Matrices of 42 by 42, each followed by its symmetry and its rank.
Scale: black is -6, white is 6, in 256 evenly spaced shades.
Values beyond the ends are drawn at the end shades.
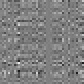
neither, rank three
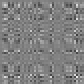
symmetric, rank two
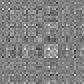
symmetric, rank three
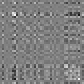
symmetric, rank three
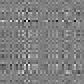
neither, rank two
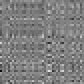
neither, rank three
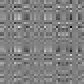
neither, rank two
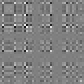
symmetric, rank two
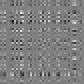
antisymmetric, rank two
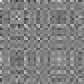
symmetric, rank three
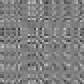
antisymmetric, rank two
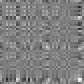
symmetric, rank two
